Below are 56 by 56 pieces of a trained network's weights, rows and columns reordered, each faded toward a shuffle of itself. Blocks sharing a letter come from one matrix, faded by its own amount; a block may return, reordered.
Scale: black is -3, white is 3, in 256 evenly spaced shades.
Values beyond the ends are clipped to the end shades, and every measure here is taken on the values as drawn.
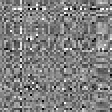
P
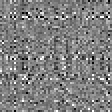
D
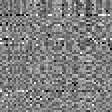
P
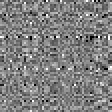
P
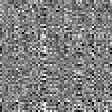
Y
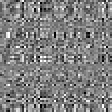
Y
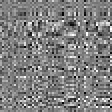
Y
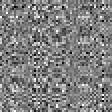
Y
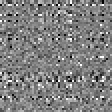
D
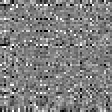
D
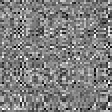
Y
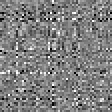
D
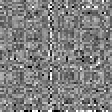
P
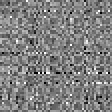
P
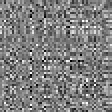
Y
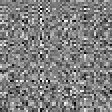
Y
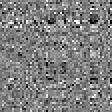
D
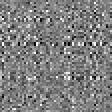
D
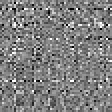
D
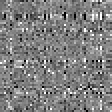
D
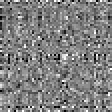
D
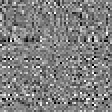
D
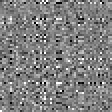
D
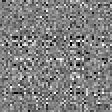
D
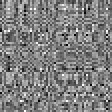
P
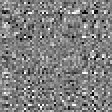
D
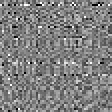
P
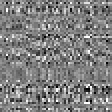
Y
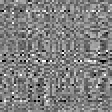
P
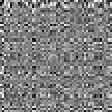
Y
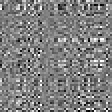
Y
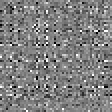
D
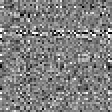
D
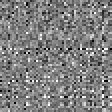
D
